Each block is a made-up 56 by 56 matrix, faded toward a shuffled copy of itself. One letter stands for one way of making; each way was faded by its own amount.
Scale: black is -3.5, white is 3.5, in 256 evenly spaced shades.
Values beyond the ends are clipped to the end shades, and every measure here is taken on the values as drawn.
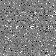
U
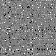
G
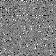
U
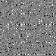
G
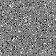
U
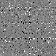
G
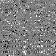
G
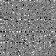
G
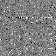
U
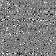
U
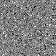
U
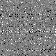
U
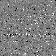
U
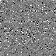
U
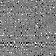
G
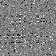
U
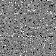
U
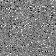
U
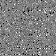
U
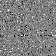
U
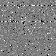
U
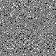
U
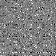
G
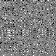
G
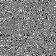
U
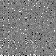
G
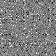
U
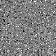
U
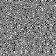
U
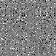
G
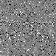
U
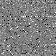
U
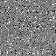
U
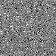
U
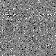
U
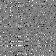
G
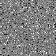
U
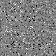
U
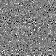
U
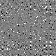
G
